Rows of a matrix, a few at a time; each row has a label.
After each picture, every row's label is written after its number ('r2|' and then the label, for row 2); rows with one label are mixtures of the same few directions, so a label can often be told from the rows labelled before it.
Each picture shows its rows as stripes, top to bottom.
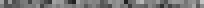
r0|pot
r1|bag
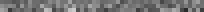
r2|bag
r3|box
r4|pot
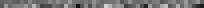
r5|bag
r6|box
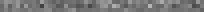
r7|bag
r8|box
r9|pot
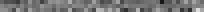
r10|bag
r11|box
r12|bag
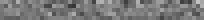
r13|bag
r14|pot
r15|bag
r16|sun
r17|bag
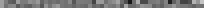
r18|bag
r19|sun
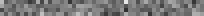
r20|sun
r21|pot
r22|sun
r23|box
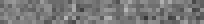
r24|bag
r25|pot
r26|sun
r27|pot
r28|box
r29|pot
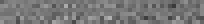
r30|pot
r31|box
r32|bag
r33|sun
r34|box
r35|sun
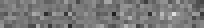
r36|box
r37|bag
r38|bag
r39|box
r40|bag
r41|pot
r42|sun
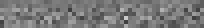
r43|box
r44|bag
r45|bag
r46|sun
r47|sun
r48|sun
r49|pot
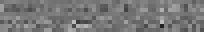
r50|bag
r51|pot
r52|pot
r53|sun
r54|bag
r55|pot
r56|pot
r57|pot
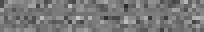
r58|pot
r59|sun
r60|pot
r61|pot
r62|box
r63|sun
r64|bag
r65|pot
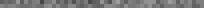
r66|box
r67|sun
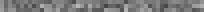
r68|pot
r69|box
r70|sun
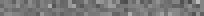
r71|bag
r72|sun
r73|pot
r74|bag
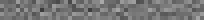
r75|sun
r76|sun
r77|box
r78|box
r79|bag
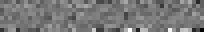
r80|bag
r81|pot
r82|pot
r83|sun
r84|pot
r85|box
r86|sun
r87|bag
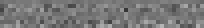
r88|box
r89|pot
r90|sun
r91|pot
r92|sun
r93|box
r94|bag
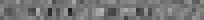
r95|sun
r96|pot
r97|sun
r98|sun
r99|sun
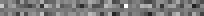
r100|box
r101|sun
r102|pot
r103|box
